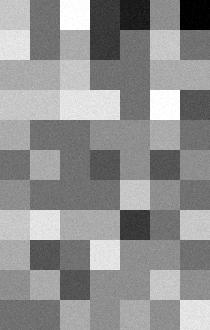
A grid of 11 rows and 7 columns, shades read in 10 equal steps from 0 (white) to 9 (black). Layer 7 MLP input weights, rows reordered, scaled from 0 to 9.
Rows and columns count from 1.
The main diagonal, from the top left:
2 5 2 1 4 6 5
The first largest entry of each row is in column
7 4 4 7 2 4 2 5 2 3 1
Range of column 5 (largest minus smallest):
6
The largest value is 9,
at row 1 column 7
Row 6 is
5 3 5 6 4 6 4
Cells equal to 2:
9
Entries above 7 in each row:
2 0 0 0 0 0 0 0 0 0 0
